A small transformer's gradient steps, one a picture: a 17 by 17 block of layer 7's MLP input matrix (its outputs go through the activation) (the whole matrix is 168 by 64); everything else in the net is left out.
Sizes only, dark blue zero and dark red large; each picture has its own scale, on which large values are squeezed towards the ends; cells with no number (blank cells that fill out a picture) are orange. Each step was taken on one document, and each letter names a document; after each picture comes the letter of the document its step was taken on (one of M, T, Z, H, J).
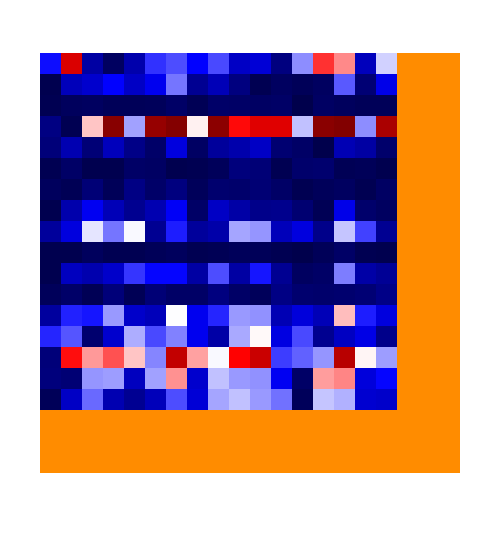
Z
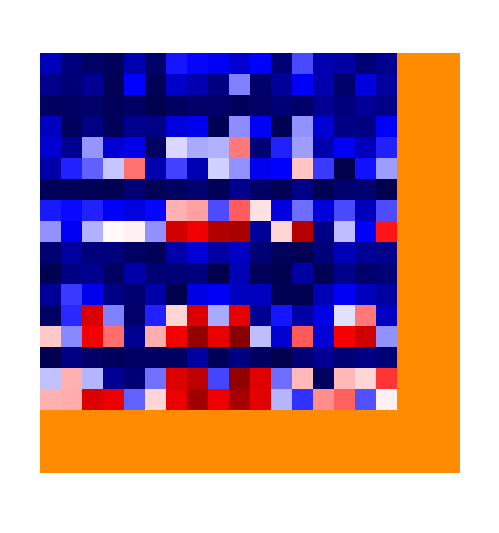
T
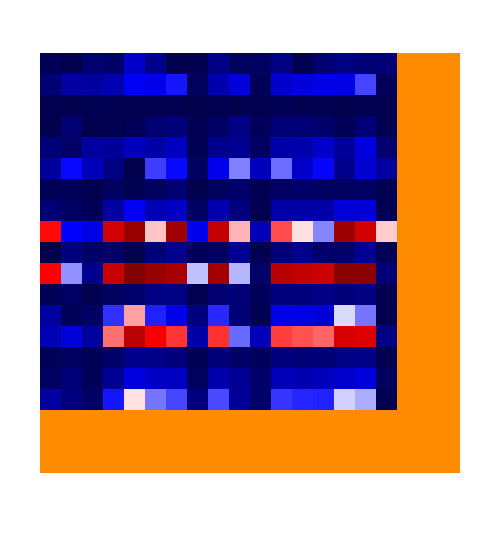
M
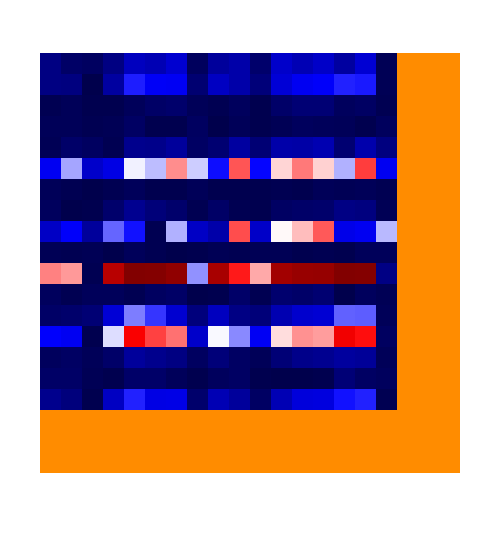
M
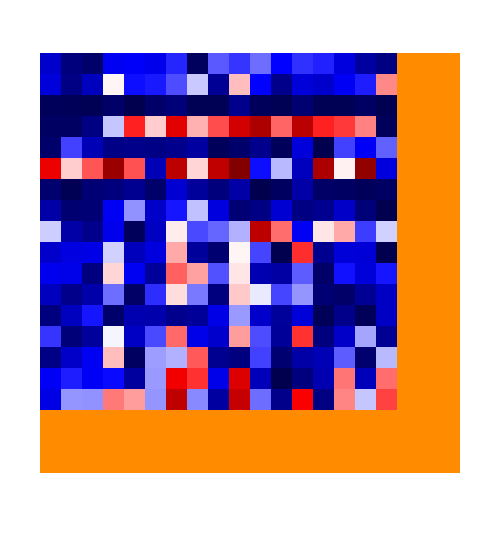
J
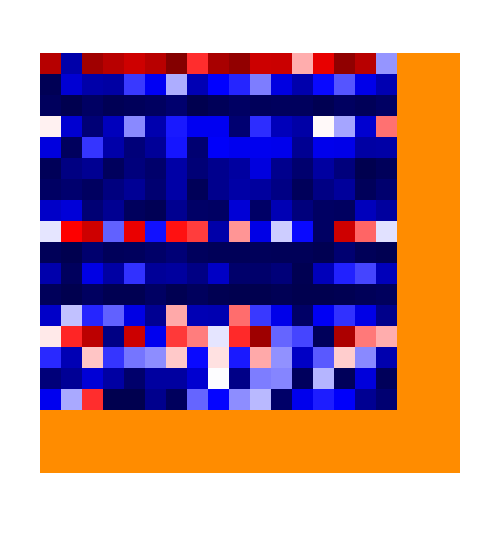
Z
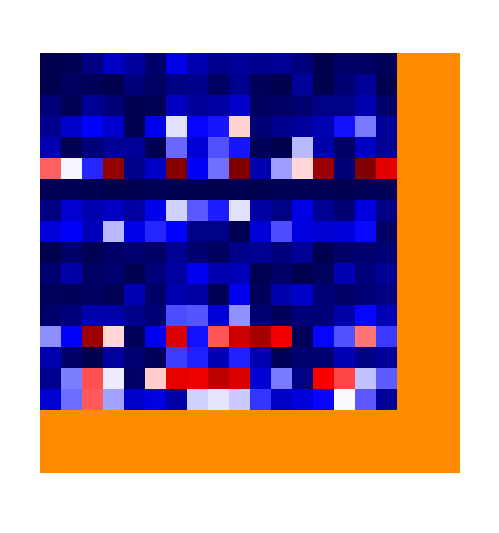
T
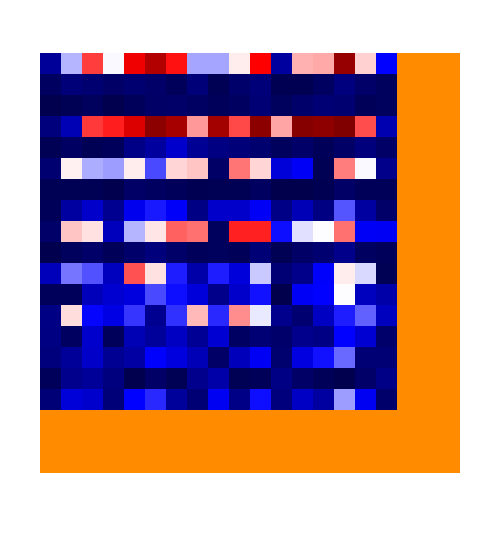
Z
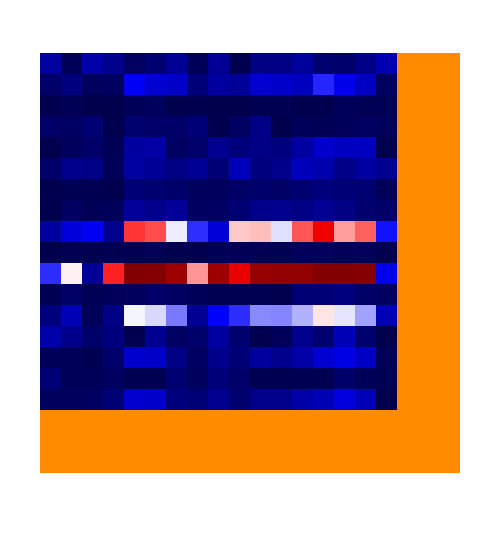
M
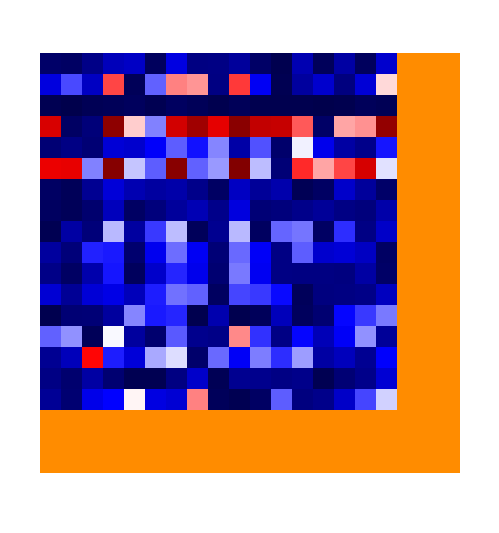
J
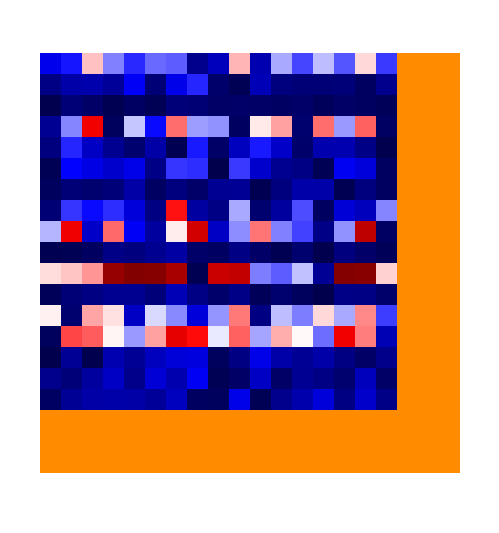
Z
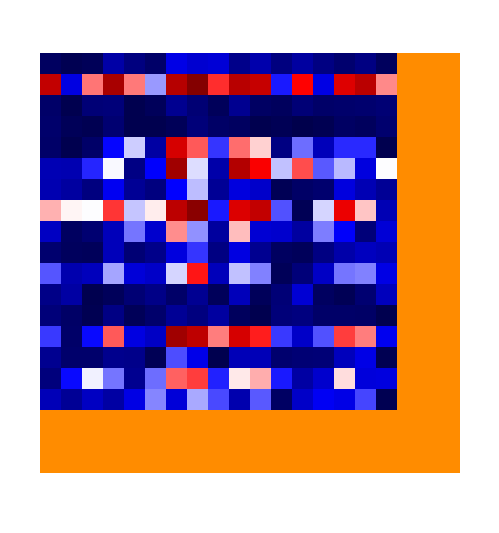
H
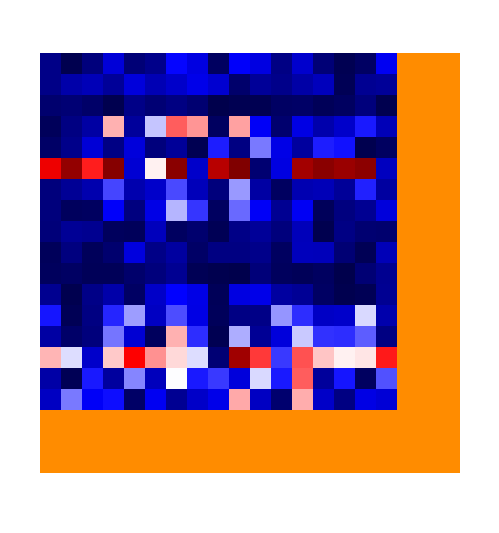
J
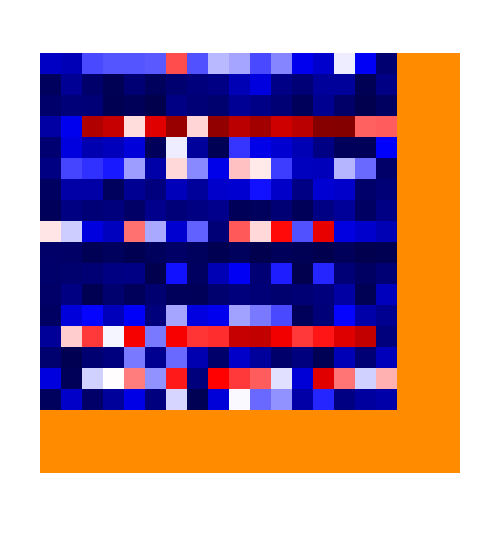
Z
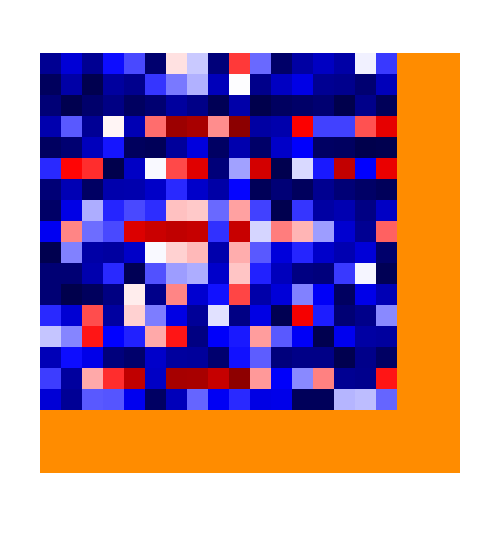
T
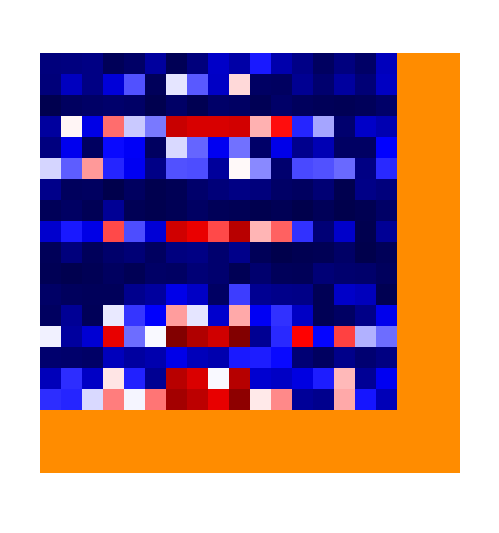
T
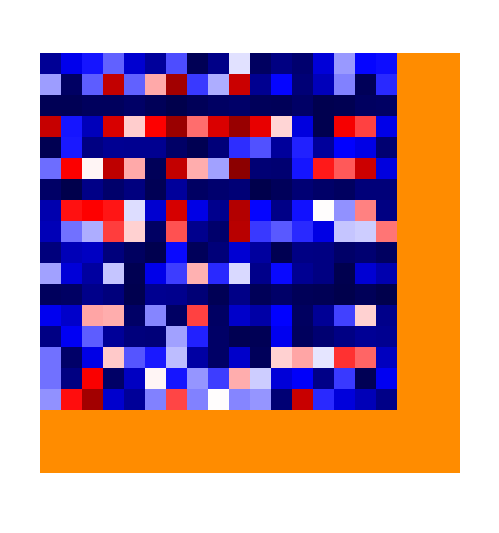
J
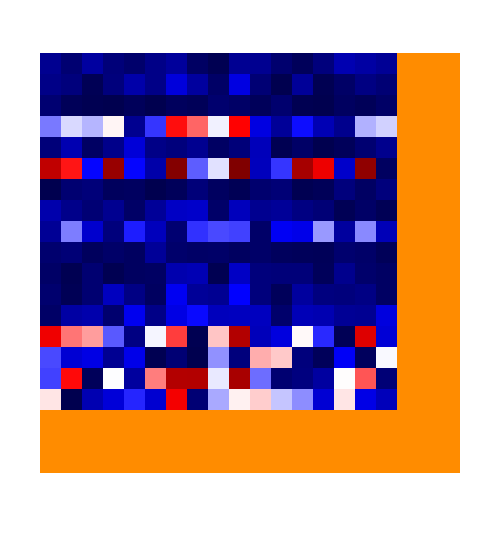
T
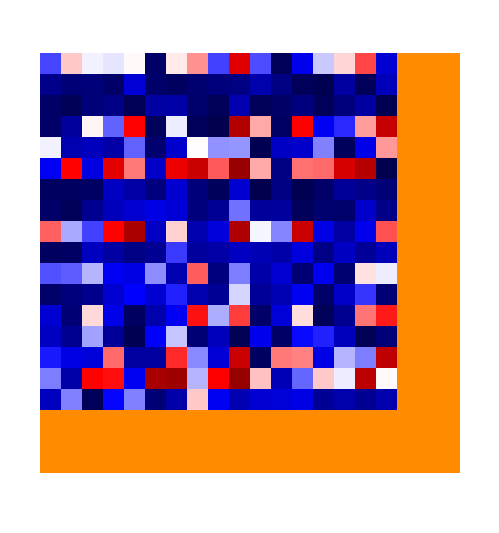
J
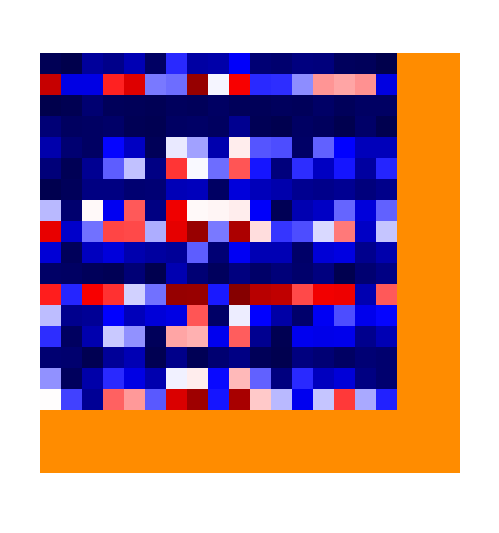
H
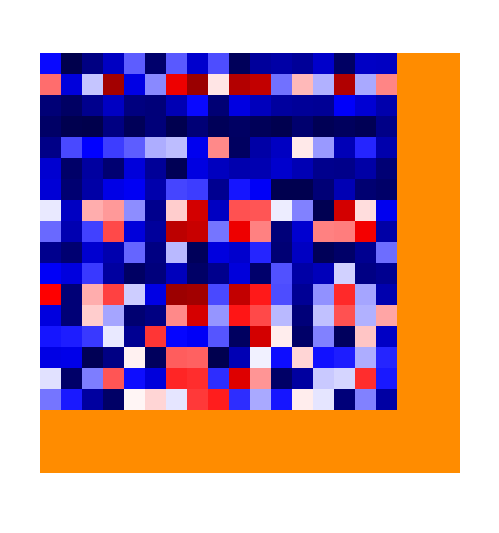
H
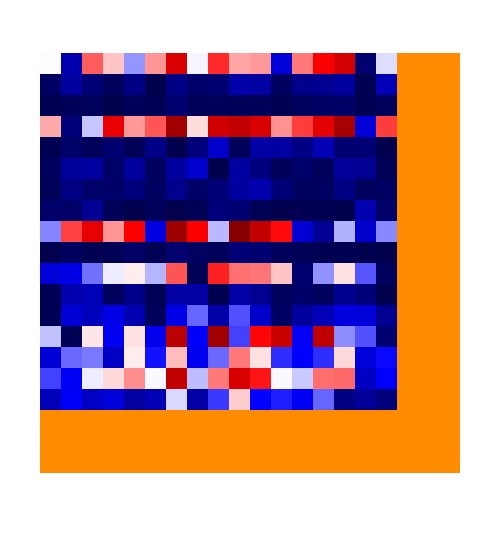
Z
